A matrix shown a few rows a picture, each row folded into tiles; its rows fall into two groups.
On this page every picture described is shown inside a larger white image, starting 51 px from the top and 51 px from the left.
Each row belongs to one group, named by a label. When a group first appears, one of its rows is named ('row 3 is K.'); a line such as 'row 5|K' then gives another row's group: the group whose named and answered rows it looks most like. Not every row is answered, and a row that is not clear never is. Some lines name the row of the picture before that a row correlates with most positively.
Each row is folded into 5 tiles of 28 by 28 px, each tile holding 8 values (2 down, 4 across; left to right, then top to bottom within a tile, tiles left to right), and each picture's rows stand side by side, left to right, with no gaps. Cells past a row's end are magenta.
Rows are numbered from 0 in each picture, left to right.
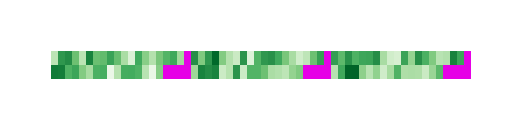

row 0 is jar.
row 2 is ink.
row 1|ink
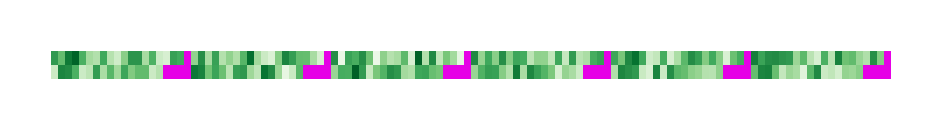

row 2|ink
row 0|ink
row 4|ink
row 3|ink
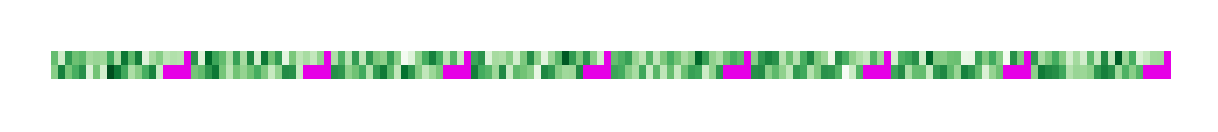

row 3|jar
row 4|jar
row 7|ink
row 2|jar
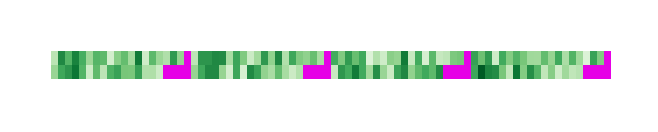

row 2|ink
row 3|ink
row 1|ink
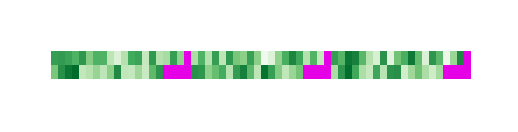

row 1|jar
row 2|ink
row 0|ink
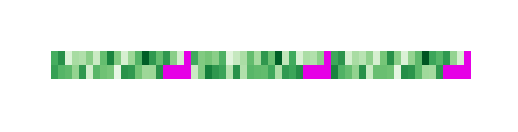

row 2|jar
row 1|ink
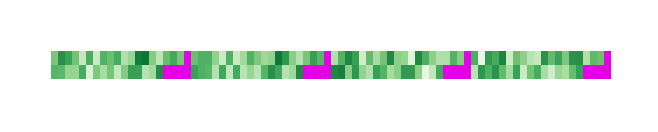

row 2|jar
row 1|jar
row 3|ink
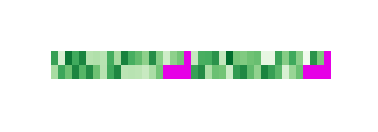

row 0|ink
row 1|jar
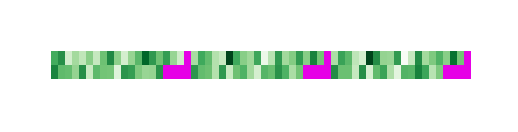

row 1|jar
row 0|jar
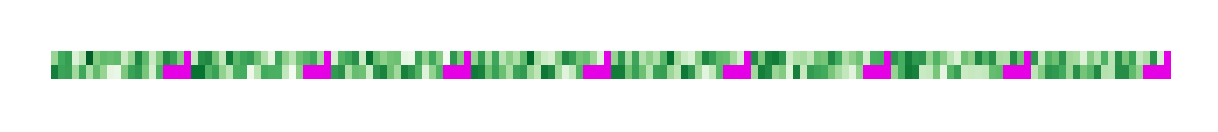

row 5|ink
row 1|jar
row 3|jar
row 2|jar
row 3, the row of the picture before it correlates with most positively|0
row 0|jar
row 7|ink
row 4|jar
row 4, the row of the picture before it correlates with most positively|0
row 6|ink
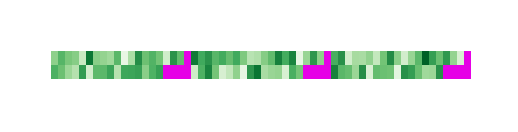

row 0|jar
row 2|jar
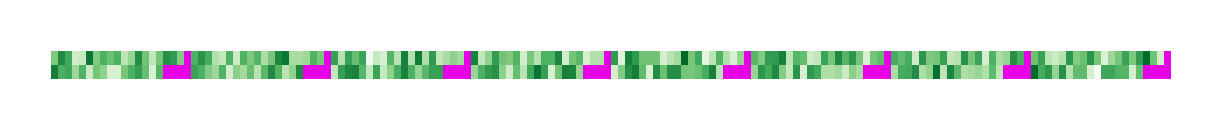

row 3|ink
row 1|jar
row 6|ink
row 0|jar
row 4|ink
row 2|ink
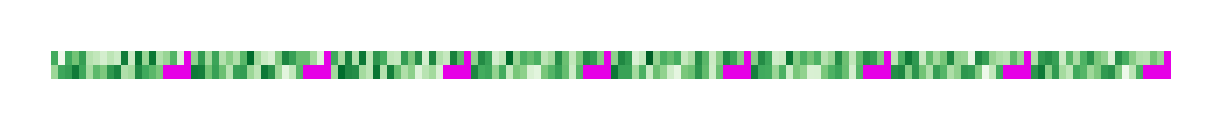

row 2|ink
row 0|ink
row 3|jar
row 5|jar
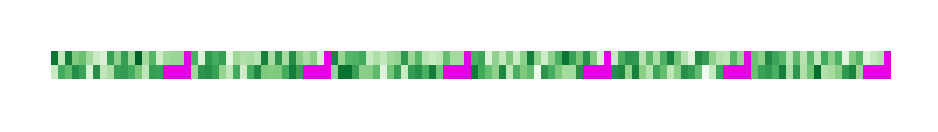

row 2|ink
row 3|jar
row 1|ink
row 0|ink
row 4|jar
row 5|ink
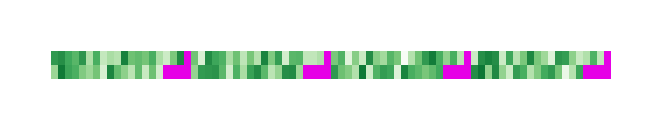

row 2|jar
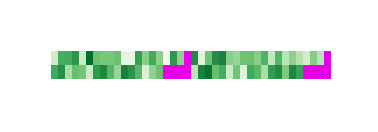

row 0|jar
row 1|ink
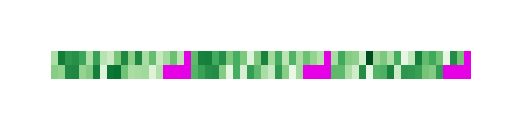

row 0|ink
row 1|ink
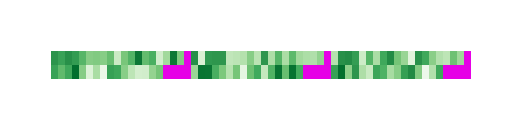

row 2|jar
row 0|ink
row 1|ink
